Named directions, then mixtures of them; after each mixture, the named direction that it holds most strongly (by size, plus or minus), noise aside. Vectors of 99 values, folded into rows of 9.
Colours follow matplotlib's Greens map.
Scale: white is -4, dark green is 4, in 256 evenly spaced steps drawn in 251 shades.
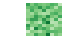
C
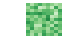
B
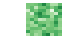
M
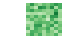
B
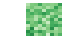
C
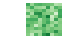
B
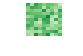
C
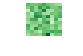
C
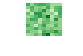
M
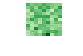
C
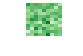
C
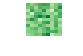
M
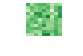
M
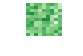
B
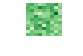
B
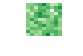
M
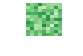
B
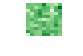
M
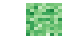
M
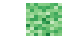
C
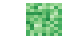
B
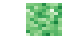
M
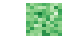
B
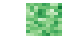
M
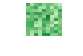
B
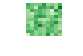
M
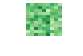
C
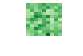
C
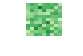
C
